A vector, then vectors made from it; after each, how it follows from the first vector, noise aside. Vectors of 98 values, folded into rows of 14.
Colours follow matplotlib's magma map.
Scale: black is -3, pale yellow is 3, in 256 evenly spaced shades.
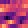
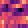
reversed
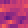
shrunk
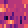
partly zeroed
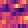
reversed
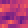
shrunk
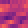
shrunk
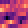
copied
